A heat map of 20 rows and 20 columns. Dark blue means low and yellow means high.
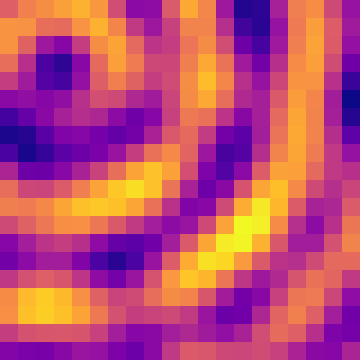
Rings: centred on the top left. Average level on the scale: 50%. Mirror symmetry: none. Odd rows or columns: none. Slope: none.
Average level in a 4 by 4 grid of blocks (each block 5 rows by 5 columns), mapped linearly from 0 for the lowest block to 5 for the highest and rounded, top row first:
3433 / 0324 / 3353 / 4233
